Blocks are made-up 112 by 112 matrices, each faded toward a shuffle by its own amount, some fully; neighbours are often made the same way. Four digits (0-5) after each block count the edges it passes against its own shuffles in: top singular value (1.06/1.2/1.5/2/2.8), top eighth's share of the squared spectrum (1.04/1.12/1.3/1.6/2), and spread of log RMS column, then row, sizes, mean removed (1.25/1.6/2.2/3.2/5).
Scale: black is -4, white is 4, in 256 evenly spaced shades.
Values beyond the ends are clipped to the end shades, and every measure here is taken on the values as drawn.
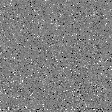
1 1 1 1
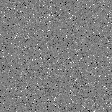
1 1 0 0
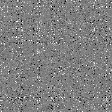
2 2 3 2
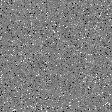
1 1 1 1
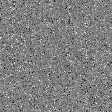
1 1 1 0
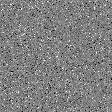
1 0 0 0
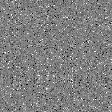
3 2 1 1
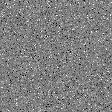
1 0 0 0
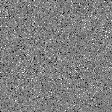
4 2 1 1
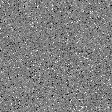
2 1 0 0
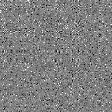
4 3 2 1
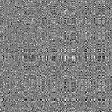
5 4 3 3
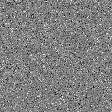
3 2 0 0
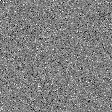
0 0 0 0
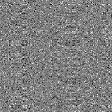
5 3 2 2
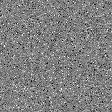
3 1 0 0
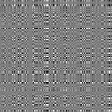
5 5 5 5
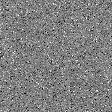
2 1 0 0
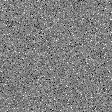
2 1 0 0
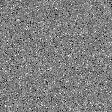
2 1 0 0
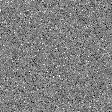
0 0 0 0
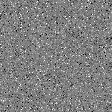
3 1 0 0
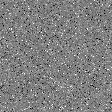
2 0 0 0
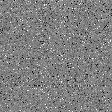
3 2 0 1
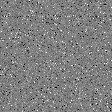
2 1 0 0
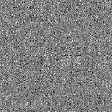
4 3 2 2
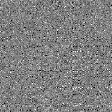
4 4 2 2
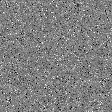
0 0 0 0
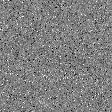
2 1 0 0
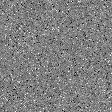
0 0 0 0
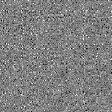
4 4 2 2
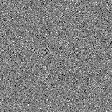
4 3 1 1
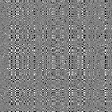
5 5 4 4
